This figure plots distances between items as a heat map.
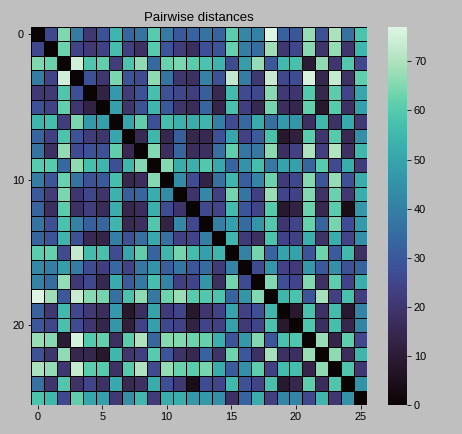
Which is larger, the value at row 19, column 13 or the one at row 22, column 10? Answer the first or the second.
the second
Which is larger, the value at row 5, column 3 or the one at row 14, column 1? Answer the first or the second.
the second
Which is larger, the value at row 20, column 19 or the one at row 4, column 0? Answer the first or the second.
the second
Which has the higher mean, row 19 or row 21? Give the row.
21
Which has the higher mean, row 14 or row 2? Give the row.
2
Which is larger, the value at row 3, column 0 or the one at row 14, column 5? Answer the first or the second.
the first
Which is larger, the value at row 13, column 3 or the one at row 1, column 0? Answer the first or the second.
the first
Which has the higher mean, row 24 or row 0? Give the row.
0
